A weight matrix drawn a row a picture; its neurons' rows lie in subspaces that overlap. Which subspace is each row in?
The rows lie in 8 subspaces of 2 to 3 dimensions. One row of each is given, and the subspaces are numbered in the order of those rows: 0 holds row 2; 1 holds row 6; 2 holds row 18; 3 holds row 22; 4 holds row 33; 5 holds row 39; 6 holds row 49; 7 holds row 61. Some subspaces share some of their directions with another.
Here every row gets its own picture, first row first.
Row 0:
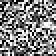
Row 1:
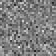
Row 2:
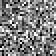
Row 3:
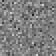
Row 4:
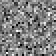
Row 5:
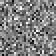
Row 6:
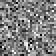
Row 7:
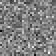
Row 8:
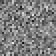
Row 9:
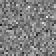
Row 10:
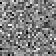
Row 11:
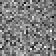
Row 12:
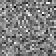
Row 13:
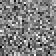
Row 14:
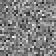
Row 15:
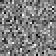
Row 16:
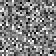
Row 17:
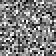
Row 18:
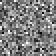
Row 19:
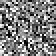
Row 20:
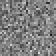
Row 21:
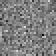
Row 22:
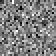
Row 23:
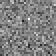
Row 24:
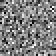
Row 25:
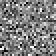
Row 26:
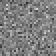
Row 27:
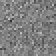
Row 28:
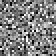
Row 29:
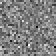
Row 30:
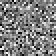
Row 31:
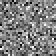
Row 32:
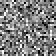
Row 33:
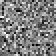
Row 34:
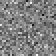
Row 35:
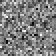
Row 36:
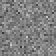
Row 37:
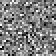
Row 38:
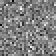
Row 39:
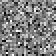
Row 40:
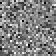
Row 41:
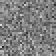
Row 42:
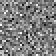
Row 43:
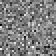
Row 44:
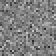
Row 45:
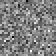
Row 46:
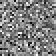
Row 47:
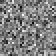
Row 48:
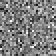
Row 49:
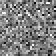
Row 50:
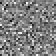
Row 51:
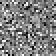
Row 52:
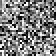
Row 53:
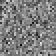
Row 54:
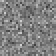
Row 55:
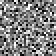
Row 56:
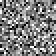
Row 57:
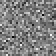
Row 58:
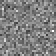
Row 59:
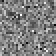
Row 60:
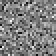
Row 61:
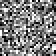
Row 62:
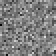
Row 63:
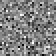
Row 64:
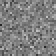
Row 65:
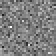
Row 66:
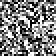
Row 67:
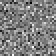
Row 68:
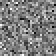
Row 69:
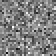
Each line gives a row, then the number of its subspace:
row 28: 5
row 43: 5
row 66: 1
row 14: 6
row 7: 0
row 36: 4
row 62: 7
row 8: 3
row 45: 6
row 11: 7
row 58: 4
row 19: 1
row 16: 3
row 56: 2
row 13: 0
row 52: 0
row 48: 7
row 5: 3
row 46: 1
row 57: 6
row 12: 6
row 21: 7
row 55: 4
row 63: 5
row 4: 5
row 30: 4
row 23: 0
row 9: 2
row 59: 2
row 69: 5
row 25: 2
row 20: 6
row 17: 6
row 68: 1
